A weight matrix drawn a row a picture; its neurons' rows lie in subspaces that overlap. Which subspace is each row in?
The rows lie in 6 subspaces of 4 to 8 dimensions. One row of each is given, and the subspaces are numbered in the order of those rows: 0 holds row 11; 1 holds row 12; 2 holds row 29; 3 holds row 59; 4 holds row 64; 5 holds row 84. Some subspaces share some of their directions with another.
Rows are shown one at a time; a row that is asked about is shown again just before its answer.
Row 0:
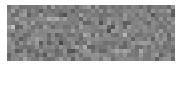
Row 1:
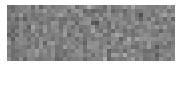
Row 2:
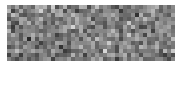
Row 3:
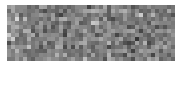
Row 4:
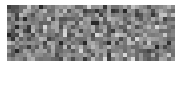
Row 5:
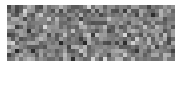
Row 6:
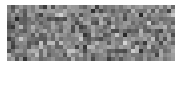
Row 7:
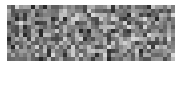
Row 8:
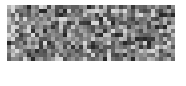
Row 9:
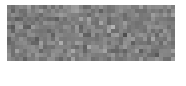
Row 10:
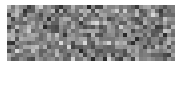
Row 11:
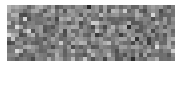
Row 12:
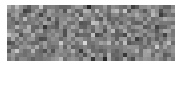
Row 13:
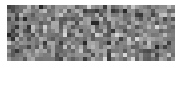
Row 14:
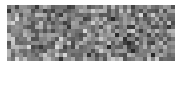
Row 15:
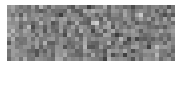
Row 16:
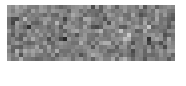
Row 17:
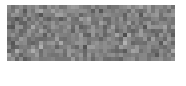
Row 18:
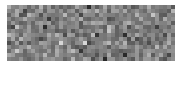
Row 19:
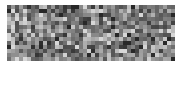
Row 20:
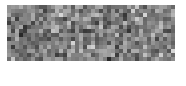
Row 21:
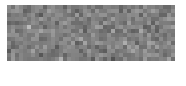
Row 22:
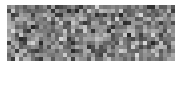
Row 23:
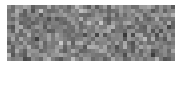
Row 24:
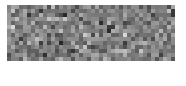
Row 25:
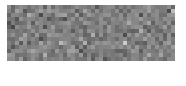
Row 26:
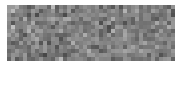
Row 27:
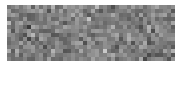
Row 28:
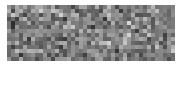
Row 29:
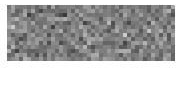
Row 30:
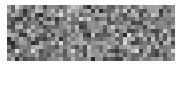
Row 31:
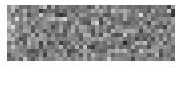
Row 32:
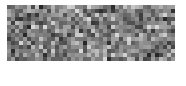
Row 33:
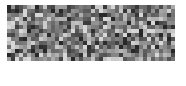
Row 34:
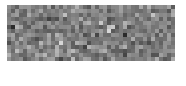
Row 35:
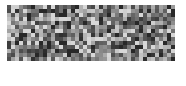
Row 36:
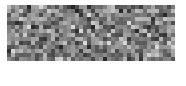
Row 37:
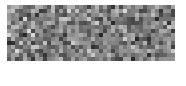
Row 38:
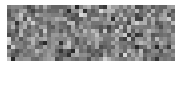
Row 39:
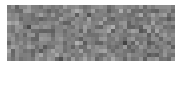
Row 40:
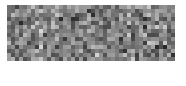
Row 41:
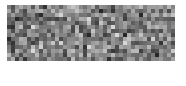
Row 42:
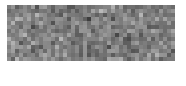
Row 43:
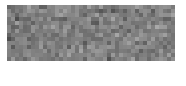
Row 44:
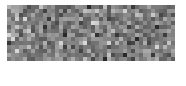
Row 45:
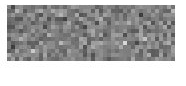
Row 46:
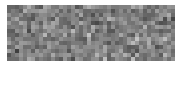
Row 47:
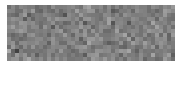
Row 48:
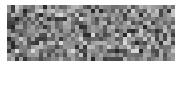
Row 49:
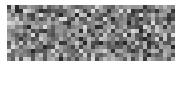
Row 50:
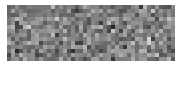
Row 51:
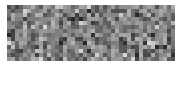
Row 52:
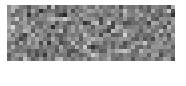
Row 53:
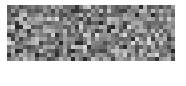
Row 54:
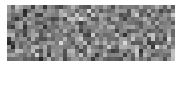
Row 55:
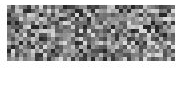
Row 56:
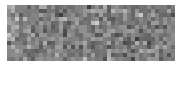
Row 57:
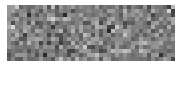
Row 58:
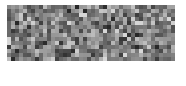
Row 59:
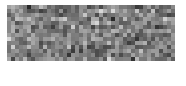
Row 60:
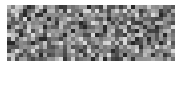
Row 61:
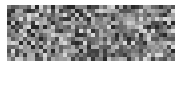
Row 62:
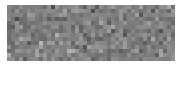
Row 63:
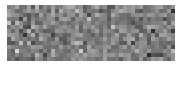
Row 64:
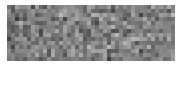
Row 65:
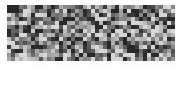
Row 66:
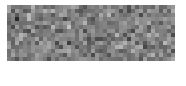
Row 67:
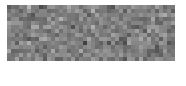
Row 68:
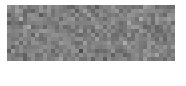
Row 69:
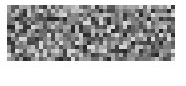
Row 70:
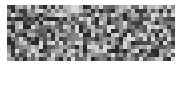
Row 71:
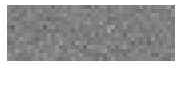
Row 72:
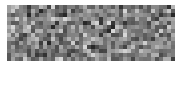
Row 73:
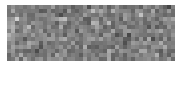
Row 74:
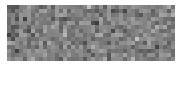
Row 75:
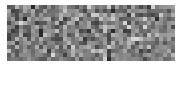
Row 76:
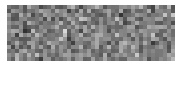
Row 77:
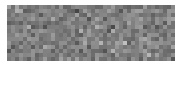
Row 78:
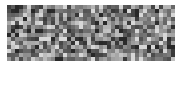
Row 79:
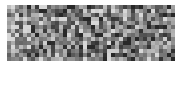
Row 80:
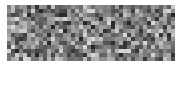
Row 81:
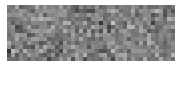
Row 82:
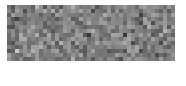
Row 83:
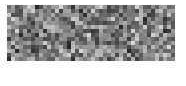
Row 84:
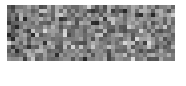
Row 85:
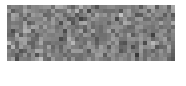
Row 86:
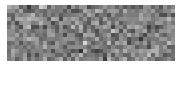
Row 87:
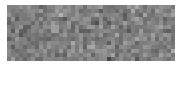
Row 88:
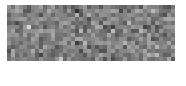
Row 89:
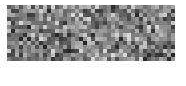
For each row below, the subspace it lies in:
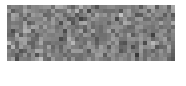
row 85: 4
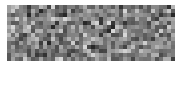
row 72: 2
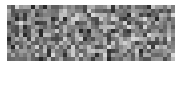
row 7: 4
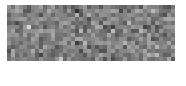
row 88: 0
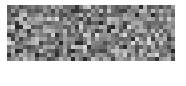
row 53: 0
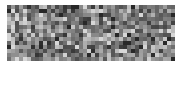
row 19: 5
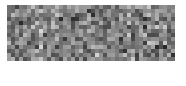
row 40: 4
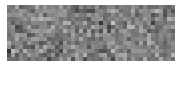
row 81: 2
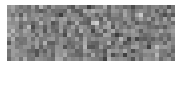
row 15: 3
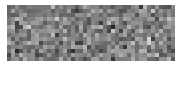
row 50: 0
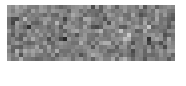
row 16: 0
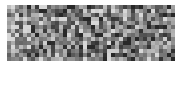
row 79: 4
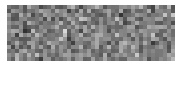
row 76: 4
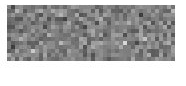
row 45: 5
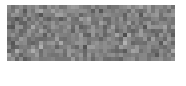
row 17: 4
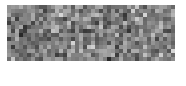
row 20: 3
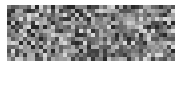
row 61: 1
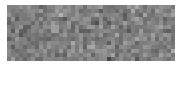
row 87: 3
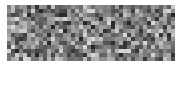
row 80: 2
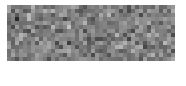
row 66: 5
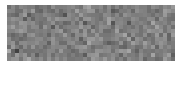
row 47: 2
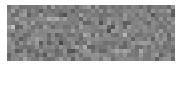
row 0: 0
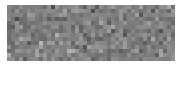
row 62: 0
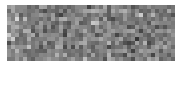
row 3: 5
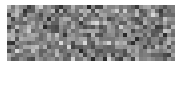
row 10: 3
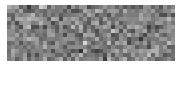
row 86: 0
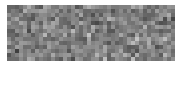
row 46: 3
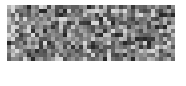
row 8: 5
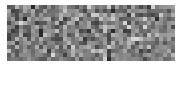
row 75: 4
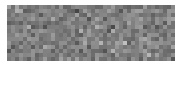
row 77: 5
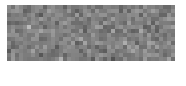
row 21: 0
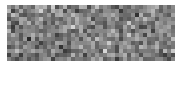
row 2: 0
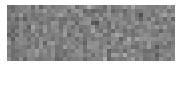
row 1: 3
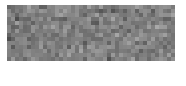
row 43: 3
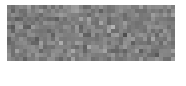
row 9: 1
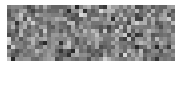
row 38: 3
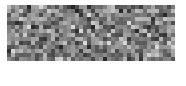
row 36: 0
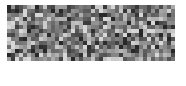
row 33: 1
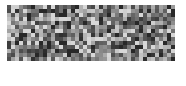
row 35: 5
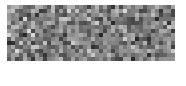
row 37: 5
